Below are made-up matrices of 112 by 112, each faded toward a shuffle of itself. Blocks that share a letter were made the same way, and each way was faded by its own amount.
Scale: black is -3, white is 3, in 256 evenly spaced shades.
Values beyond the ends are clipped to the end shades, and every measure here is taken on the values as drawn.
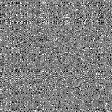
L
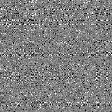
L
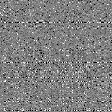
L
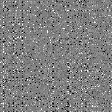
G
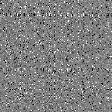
G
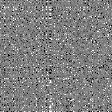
G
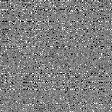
L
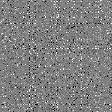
G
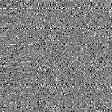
L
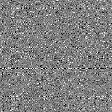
L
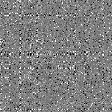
G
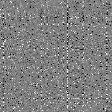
G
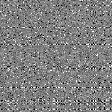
L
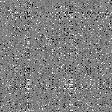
G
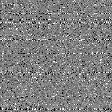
L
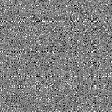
L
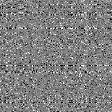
L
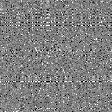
L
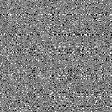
L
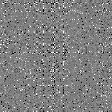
G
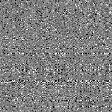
L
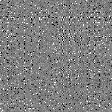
G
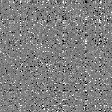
G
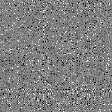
G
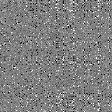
G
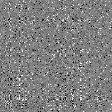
G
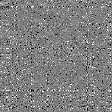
G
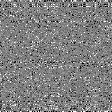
L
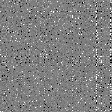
G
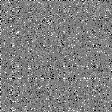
G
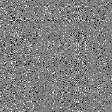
G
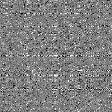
L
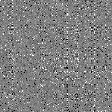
G
